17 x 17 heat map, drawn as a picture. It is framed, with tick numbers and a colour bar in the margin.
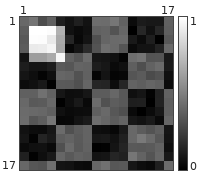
In the top left lies a patch that is higher than the rest. The top left is the roughest part. A checkerboard runs through the table. Neither half mirrors the other.
